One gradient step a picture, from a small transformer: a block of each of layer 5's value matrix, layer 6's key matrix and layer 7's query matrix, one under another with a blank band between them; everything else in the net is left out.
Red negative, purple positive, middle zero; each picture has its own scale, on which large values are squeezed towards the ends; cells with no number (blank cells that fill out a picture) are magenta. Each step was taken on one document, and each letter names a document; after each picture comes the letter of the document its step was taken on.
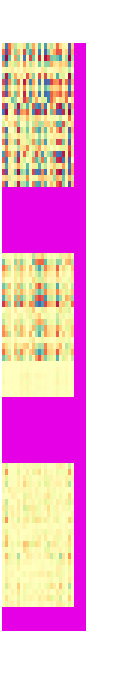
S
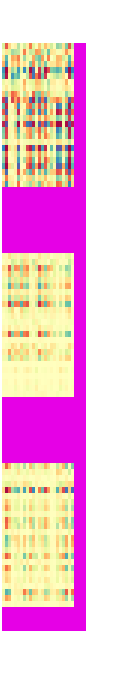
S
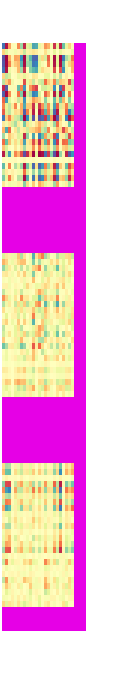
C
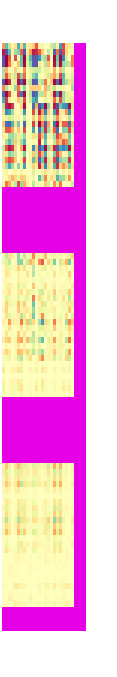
C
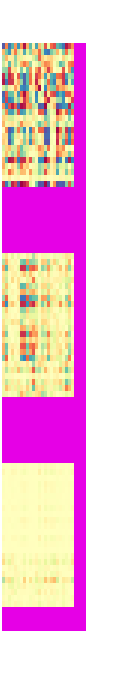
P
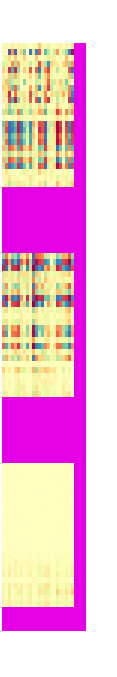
P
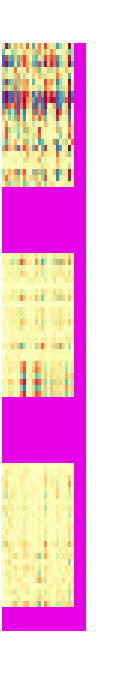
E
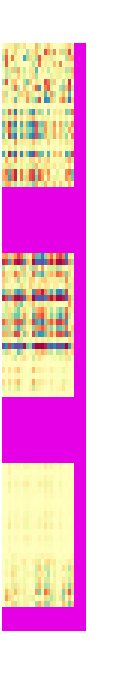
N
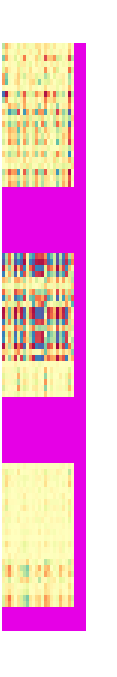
N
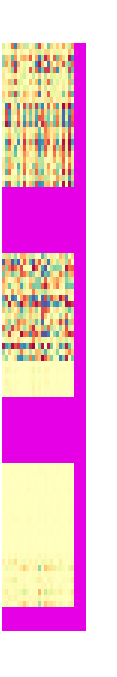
E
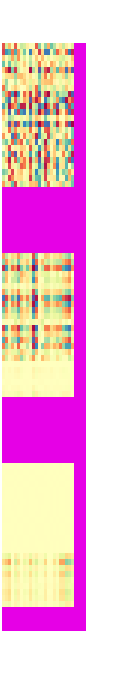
P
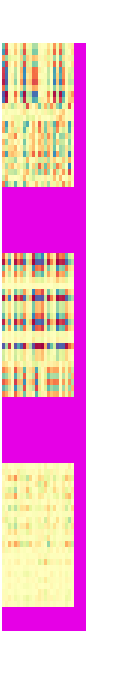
N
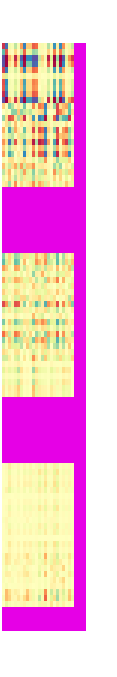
E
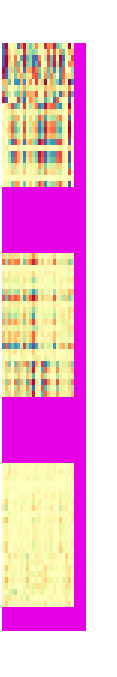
N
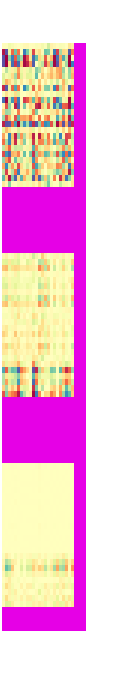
P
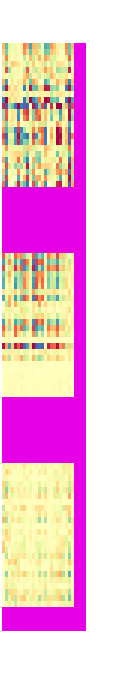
S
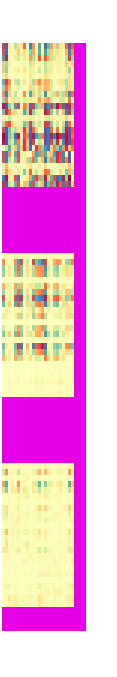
S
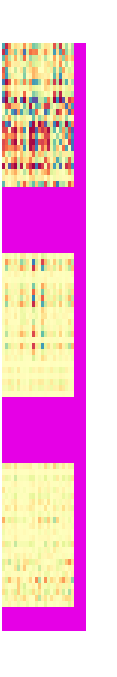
C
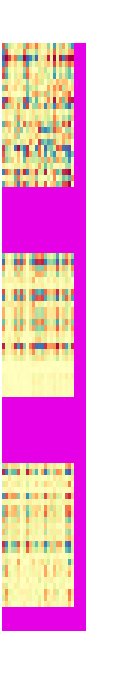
N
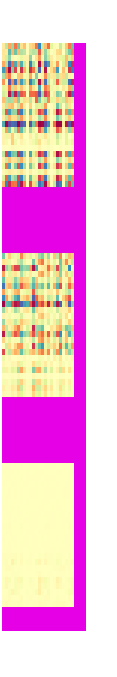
P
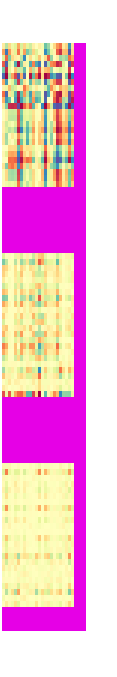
S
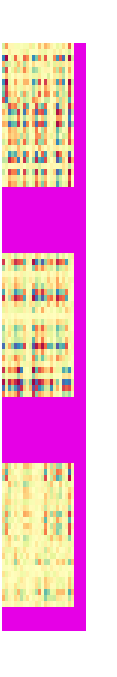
N
